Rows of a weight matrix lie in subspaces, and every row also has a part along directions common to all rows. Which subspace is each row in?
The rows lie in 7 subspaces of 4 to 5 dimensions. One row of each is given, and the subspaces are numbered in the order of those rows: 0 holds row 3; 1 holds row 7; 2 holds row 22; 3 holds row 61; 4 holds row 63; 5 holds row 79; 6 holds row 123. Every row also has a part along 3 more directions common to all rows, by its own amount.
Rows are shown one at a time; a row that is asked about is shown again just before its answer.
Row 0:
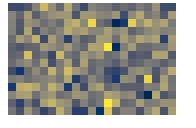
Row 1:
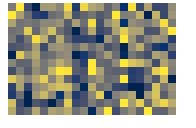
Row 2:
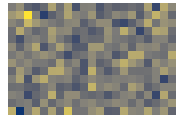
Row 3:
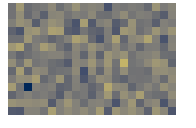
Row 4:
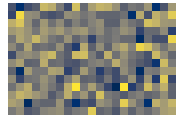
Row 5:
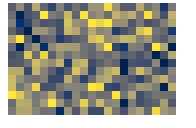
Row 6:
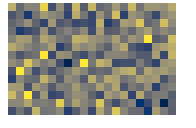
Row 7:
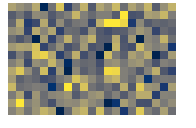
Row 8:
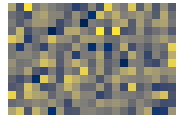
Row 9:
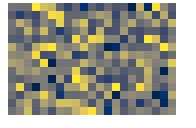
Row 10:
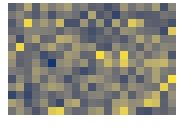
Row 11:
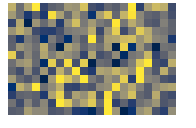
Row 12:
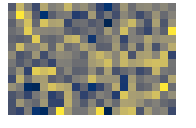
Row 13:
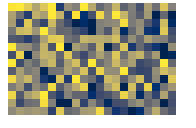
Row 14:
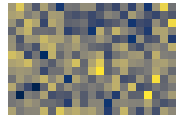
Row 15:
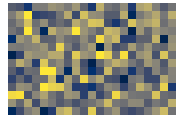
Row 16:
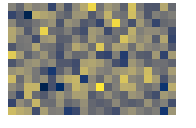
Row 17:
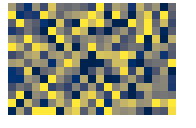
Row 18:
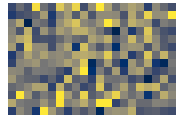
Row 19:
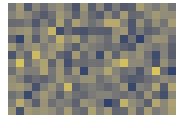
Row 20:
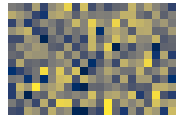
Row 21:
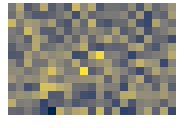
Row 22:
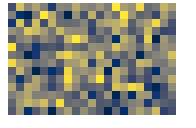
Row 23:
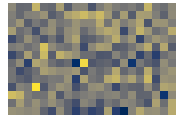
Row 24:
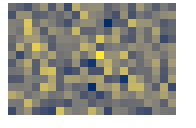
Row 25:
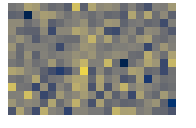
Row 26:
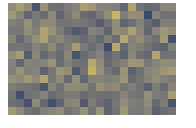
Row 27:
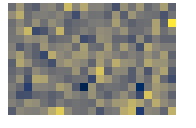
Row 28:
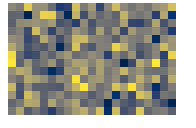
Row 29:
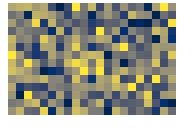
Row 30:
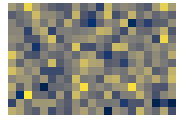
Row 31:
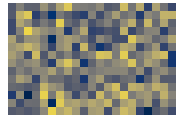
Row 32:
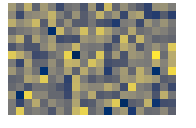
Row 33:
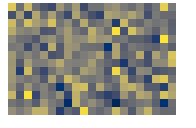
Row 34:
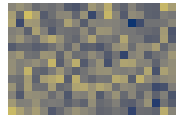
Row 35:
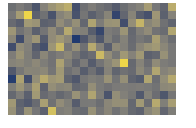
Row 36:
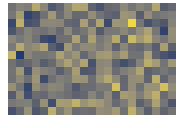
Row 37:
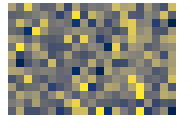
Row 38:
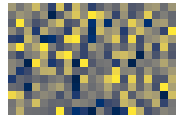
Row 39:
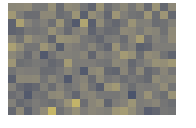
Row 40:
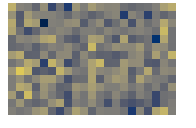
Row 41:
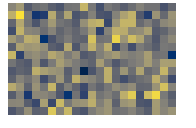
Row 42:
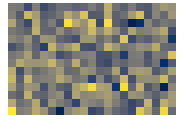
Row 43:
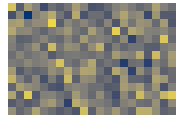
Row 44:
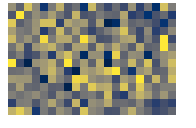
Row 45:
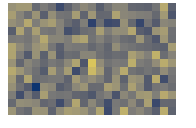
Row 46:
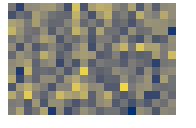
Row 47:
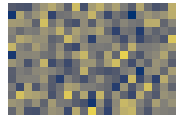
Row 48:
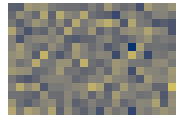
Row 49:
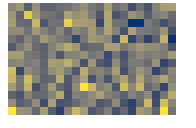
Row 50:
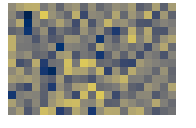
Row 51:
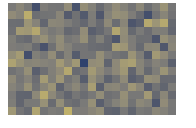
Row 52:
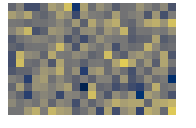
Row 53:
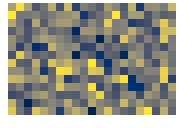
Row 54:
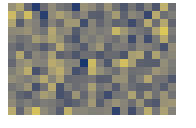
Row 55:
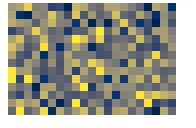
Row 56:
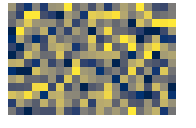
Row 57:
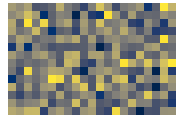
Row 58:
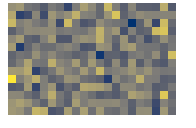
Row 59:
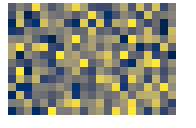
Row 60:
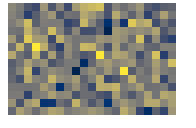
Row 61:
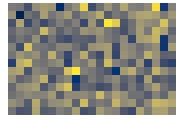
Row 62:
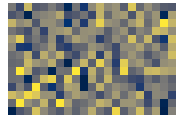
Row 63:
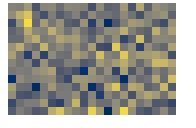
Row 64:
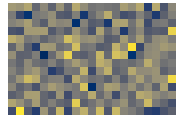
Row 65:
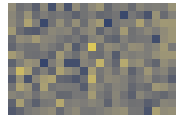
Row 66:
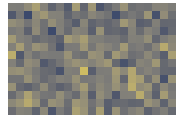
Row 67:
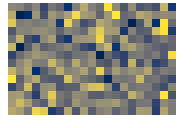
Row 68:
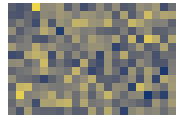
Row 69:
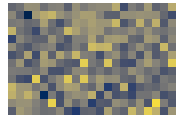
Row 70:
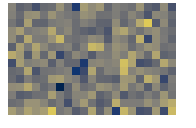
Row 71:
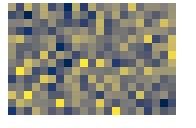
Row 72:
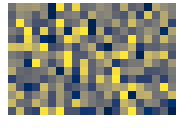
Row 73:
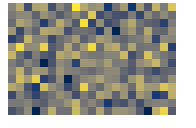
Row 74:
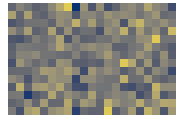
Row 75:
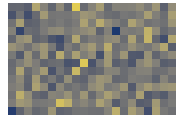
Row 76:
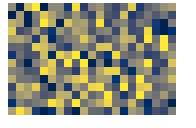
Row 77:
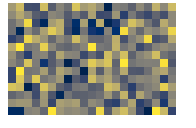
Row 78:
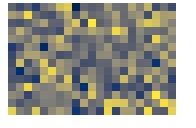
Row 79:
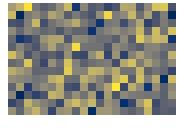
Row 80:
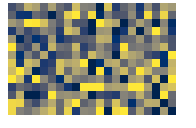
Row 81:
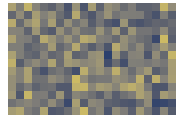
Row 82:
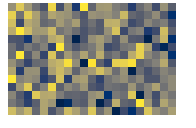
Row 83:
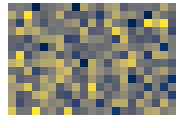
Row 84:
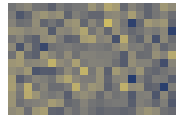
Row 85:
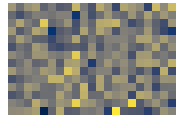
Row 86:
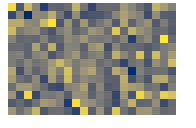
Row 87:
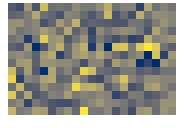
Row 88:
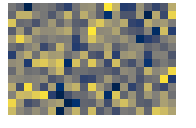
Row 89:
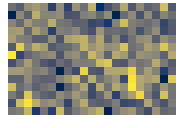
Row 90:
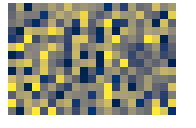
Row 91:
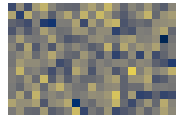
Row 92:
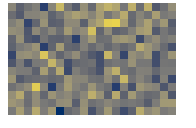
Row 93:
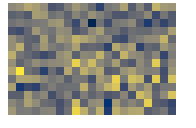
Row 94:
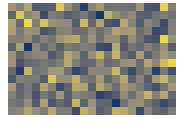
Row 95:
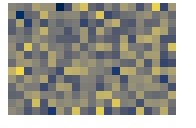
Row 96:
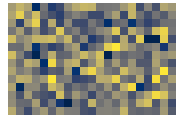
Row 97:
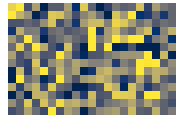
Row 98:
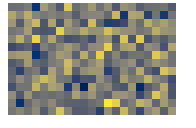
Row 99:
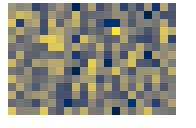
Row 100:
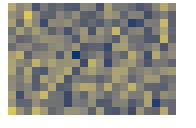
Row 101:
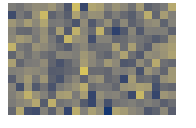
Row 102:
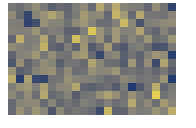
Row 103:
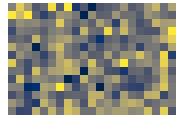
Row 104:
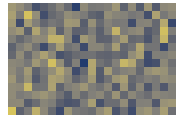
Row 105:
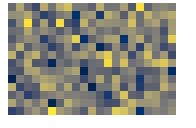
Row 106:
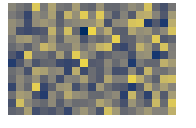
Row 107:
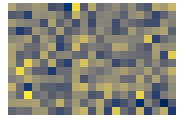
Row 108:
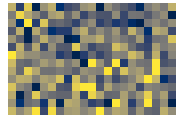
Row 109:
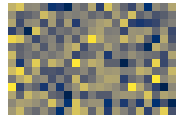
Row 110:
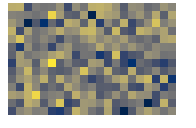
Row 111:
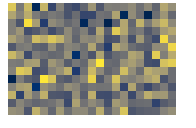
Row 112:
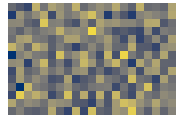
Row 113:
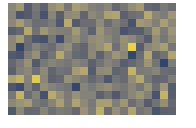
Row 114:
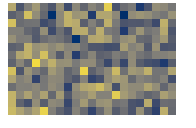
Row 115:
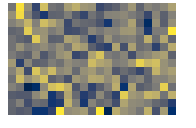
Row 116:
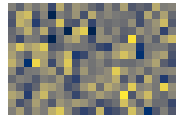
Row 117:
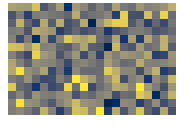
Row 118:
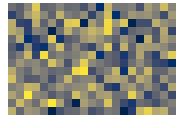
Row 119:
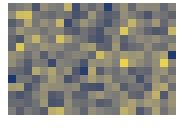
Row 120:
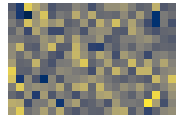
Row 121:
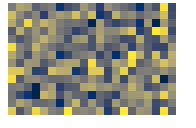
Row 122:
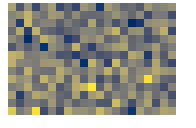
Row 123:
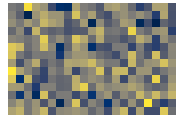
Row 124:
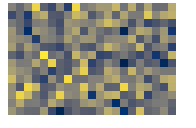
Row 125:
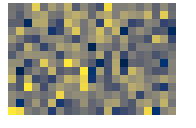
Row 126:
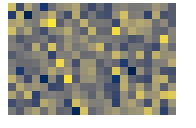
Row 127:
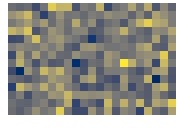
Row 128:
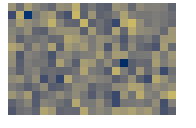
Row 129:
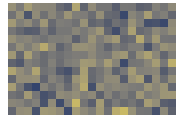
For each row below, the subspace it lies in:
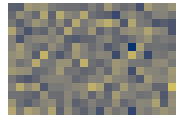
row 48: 6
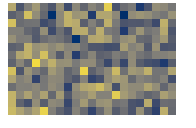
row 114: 2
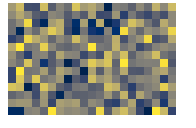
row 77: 0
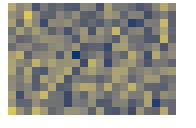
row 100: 2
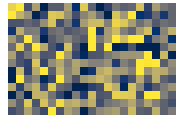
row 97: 5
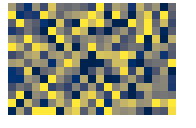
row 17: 4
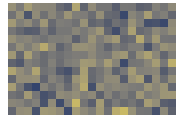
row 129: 2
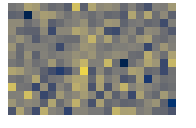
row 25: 2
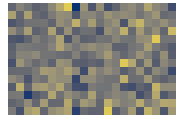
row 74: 5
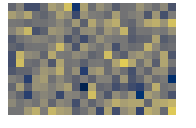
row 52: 1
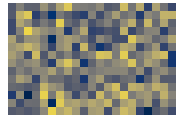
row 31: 2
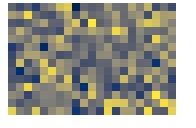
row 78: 0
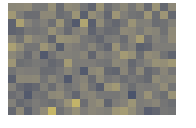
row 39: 4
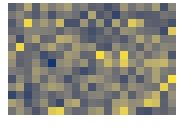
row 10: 6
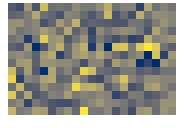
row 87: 5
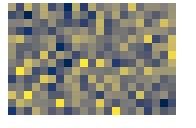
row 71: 0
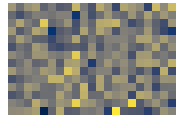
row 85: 3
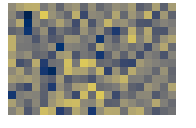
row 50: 4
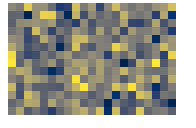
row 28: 2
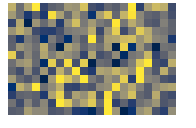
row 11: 5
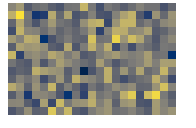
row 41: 5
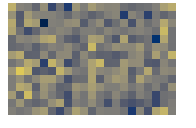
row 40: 0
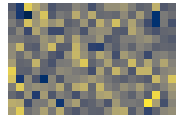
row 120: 6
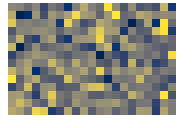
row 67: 6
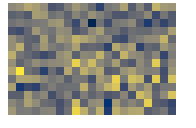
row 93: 5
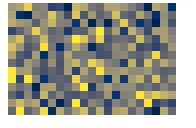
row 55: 6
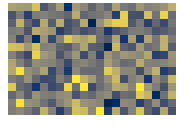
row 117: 1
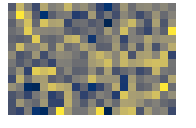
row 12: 4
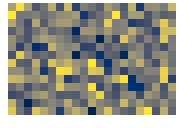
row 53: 4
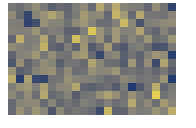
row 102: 6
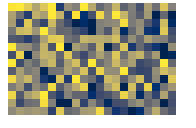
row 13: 0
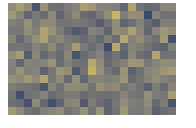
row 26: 4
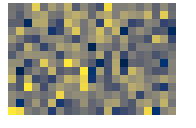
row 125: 0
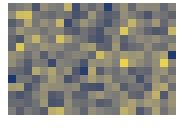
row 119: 6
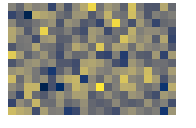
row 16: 4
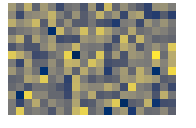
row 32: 1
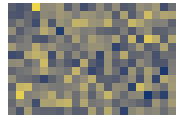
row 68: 1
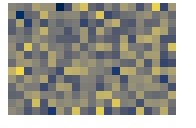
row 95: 3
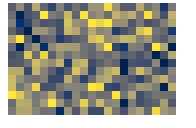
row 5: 5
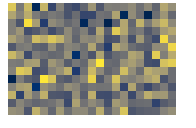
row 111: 0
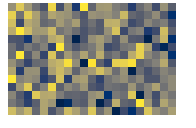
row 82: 0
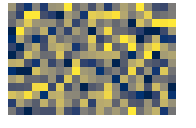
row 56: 6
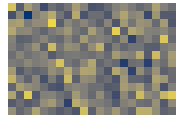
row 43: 3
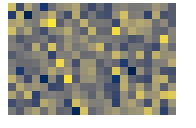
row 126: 3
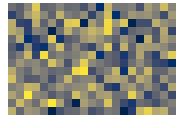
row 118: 4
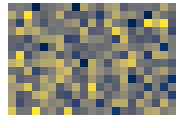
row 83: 2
